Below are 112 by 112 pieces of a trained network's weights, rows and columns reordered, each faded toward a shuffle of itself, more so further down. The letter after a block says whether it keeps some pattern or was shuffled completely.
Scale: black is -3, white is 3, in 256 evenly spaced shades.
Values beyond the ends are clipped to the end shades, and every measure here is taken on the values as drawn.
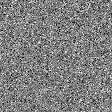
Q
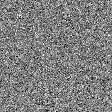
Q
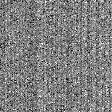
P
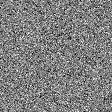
Q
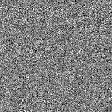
P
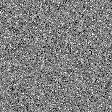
Q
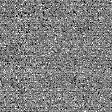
P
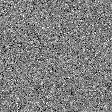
Q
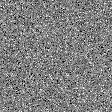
Q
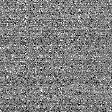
P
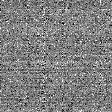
P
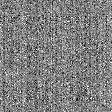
P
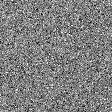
Q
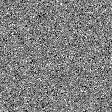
Q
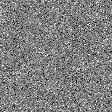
Q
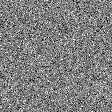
Q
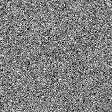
P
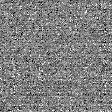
P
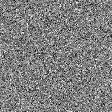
P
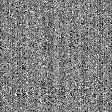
P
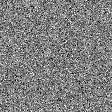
Q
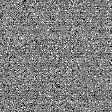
P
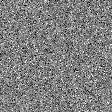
Q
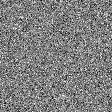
Q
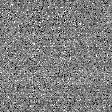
P
